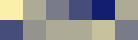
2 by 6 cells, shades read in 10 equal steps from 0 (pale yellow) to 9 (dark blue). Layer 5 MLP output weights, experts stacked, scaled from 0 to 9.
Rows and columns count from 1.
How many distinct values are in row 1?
5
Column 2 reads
3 4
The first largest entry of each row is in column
5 1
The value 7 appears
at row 1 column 4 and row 2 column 1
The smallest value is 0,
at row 1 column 1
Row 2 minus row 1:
7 1 -2 -4 -7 2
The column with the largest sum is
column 5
